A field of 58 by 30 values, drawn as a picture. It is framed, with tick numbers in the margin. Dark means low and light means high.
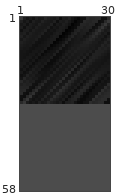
The table splits into 2 rows of 1 panel. Panel 1,1: very low, slanting up to the right, faint in contrast. Panel 2,1: low, flat.
